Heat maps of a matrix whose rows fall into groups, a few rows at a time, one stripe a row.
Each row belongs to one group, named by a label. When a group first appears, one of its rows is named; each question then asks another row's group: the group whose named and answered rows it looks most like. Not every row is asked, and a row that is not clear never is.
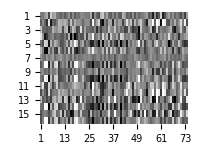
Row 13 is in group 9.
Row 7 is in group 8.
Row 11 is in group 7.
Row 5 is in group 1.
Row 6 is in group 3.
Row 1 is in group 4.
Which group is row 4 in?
3
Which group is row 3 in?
9
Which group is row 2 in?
7
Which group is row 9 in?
4
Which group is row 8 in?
1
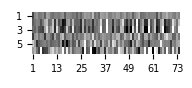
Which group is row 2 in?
9
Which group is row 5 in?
3
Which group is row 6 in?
7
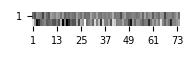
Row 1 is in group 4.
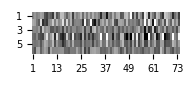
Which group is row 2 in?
7
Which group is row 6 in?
4
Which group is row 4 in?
9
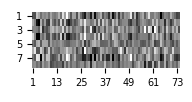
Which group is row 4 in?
3
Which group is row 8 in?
4
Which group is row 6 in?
7
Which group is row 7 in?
1
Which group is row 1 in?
1
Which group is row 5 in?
4
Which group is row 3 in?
7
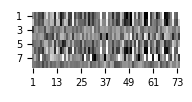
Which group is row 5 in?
9
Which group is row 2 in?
9
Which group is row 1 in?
9
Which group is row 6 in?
9
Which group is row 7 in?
7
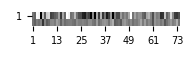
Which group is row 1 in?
1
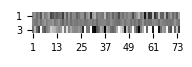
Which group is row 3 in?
7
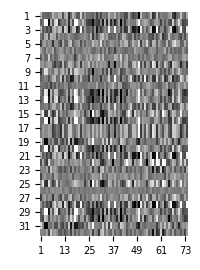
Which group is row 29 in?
1
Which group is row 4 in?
4
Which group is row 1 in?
9
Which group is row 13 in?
1
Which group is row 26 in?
8
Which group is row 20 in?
1
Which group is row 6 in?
8
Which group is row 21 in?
9
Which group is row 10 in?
9
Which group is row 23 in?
4
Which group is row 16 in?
1
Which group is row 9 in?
1
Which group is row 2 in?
1
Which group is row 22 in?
7
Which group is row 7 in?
3
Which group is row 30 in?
1
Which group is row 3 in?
9
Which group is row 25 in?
7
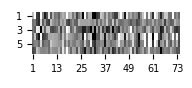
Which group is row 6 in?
1
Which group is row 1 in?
7
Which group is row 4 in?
7
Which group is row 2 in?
3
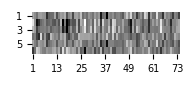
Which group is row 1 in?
8
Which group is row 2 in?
3
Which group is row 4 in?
3
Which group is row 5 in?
8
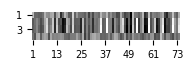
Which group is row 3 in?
9
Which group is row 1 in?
9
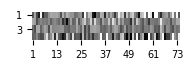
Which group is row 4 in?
9
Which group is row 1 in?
7
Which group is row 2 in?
3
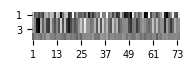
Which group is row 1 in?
9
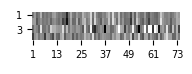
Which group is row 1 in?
3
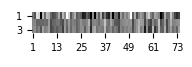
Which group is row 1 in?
1
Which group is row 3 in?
4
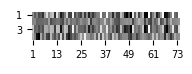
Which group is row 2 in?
4
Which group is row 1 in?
9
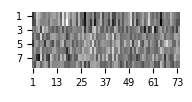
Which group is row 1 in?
1
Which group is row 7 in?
3
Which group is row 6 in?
3
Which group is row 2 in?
1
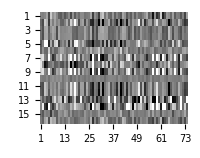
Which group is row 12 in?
1
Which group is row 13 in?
9
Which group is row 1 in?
4
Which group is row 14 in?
7
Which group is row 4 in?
4
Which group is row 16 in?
4
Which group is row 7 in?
7
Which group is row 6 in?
3
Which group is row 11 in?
1
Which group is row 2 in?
1
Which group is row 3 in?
4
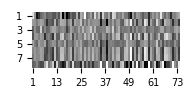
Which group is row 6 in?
8
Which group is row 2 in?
8
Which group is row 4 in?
8
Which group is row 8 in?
9
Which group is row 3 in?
3
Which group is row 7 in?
8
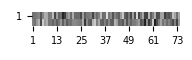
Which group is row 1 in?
9
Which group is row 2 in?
4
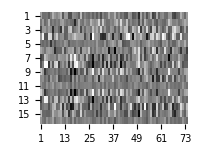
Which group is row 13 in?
1
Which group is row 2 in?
3
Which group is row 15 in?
9
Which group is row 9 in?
3
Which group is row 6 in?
8
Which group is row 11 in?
8
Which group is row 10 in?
4
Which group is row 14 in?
9
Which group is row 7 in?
1
